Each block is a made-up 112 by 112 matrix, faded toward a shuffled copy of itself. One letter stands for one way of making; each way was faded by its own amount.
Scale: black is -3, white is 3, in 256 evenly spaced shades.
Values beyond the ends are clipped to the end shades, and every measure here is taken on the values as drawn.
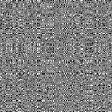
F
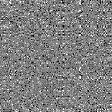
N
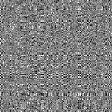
F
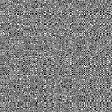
F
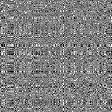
F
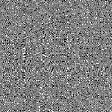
N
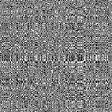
F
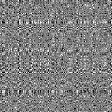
F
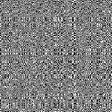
F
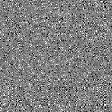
N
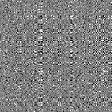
F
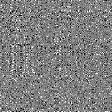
N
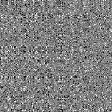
N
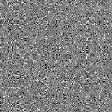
N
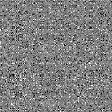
N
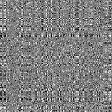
F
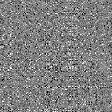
N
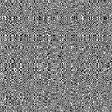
F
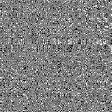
N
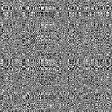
F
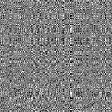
F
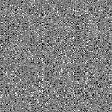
N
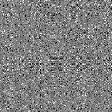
N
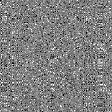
N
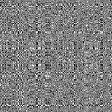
F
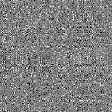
N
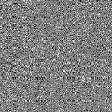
N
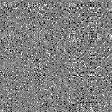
N
